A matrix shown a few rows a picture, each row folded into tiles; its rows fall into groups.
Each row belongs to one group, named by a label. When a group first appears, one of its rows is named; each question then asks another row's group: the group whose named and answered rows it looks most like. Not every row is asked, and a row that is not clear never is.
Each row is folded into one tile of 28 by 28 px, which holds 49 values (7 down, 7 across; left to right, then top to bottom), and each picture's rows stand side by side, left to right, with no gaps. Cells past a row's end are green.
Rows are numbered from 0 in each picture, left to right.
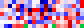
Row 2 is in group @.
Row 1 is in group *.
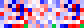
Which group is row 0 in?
*
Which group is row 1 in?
*
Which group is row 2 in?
*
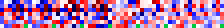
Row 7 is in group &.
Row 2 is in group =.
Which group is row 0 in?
*
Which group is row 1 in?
*
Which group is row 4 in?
@
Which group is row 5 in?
=
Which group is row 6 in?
@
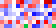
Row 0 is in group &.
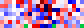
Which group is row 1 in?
=
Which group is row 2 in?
*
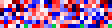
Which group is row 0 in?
=
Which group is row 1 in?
@
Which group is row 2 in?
=
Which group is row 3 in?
&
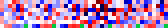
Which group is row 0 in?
=
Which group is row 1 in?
*
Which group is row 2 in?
*
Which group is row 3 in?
=
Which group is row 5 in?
@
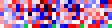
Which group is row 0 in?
=
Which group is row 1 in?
=
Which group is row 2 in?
*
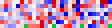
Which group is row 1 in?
@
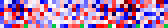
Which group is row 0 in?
*
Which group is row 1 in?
*
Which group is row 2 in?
*
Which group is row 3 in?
*
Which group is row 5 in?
&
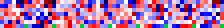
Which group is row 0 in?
@
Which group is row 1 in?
&
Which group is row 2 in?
@
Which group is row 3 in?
@
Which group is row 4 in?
@
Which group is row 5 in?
=
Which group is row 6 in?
*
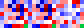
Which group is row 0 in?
*
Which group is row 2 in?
&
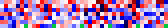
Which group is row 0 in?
&
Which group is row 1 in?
=
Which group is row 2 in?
=
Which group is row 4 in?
&
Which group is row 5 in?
&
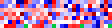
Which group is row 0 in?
@
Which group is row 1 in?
@
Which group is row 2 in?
*
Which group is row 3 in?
&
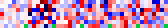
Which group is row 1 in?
=
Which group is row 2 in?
@
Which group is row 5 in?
*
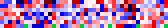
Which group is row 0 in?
@
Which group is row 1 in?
&
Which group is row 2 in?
&
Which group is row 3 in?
=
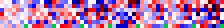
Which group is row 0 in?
*
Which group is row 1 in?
@
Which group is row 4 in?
&
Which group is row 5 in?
=
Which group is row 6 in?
=
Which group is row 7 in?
=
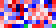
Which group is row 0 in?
=
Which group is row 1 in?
@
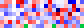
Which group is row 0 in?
&
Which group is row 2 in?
*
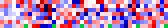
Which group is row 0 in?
&
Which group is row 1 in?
=
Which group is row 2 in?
@
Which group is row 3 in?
=
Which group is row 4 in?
&
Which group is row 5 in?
@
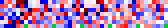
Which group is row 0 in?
&
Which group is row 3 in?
=
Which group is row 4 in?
@
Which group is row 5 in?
=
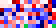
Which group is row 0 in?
=
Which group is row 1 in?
&
